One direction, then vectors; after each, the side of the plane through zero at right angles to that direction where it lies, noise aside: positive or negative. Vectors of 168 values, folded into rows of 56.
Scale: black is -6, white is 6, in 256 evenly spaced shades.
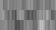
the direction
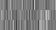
positive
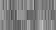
positive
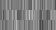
negative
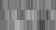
negative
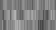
negative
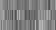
positive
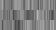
positive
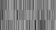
negative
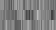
positive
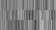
positive
